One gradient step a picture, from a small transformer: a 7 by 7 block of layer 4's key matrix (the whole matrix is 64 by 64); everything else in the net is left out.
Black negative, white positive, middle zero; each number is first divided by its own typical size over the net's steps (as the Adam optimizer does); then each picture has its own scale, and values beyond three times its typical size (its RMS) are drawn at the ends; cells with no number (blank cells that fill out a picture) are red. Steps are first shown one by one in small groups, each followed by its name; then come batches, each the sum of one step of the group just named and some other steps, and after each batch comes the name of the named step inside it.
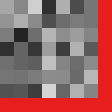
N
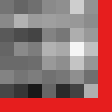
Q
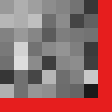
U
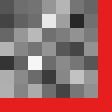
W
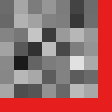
W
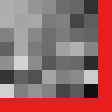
U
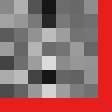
Q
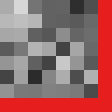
U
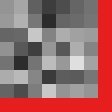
Q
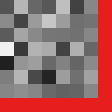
W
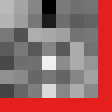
N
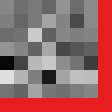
W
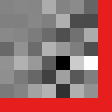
U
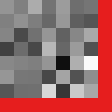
N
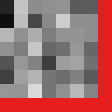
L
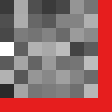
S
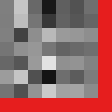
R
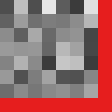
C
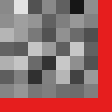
C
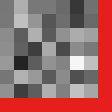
R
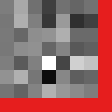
R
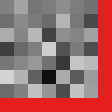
L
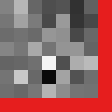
R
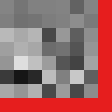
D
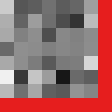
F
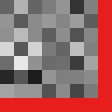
D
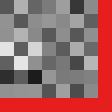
D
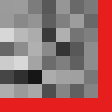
D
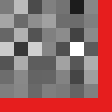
F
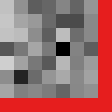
F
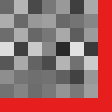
F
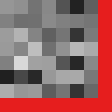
D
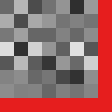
F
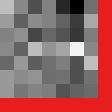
F
